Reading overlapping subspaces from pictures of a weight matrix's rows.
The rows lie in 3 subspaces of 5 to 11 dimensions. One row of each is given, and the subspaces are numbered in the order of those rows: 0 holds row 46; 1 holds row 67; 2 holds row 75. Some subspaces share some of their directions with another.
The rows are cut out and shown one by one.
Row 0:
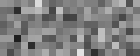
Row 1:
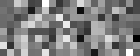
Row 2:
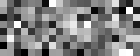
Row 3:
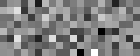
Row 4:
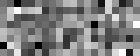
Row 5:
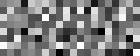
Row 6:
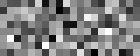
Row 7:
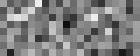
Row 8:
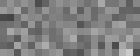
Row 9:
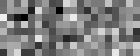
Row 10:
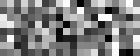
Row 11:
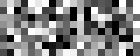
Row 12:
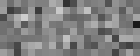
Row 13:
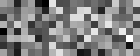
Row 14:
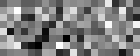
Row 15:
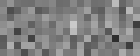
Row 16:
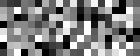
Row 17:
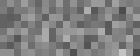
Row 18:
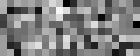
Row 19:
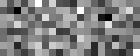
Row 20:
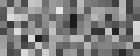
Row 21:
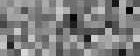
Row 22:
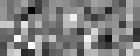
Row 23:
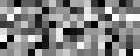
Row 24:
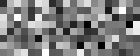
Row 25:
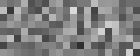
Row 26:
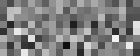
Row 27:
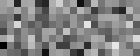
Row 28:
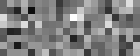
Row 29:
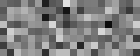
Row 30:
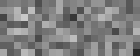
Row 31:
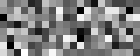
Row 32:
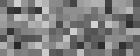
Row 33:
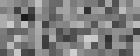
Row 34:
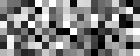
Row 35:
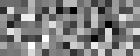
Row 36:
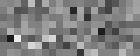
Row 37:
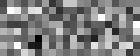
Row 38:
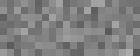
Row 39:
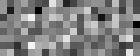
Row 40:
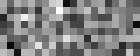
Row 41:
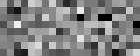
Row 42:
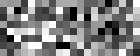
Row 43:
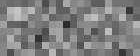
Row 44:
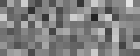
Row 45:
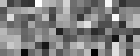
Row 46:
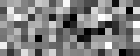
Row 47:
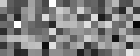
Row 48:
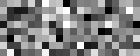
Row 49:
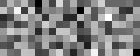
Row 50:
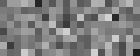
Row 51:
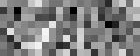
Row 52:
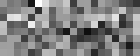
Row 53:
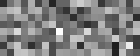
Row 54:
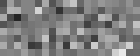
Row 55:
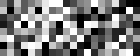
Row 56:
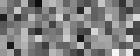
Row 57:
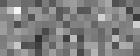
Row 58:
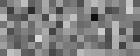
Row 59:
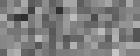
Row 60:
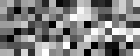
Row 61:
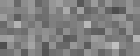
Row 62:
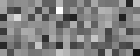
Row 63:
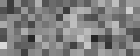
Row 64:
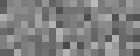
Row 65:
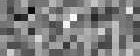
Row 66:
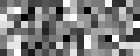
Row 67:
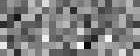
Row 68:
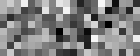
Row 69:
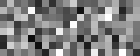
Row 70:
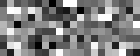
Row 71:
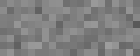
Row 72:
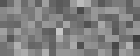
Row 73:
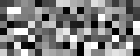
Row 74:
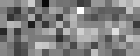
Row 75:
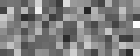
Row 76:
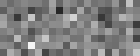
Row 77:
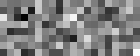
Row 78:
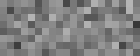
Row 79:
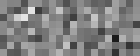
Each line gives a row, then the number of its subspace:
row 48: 1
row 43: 1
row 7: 1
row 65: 2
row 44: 0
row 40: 2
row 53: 0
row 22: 1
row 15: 2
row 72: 0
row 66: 1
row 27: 0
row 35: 1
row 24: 0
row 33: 1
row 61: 0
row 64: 0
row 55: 0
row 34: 0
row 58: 0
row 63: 0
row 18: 2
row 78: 0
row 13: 0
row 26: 2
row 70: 2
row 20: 2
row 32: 0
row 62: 1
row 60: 0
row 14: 1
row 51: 1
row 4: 0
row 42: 1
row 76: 1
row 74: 0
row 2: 0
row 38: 2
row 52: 0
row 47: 0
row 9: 2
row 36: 1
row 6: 1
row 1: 0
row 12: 2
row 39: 1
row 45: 0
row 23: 0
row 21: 2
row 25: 1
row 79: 2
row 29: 1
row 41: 0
